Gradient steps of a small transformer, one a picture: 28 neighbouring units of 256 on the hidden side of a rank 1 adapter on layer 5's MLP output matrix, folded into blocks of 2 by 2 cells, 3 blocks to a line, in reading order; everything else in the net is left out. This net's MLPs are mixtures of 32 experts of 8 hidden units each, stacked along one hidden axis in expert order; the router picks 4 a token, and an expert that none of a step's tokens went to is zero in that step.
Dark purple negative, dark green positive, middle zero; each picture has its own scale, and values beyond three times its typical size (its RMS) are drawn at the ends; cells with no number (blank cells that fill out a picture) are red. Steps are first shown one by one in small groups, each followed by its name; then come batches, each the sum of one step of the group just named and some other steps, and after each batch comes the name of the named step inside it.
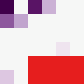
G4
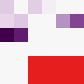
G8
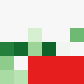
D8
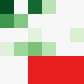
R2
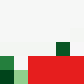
D8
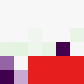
D8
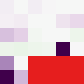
G8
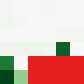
G4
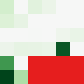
R2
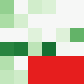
D8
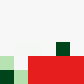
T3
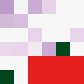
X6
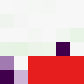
X6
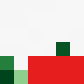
X6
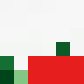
X6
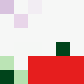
T3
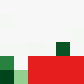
T3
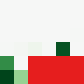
T3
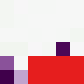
X6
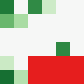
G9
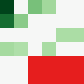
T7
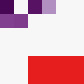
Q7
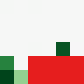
G9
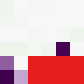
T7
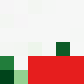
G9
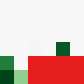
G9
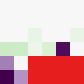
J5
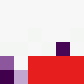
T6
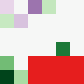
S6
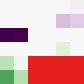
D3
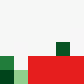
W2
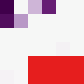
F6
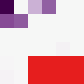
F6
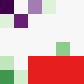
S6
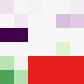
D3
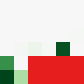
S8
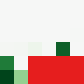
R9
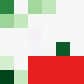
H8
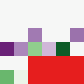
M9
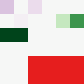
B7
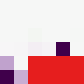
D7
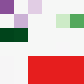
B7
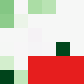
H8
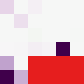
D7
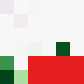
S8
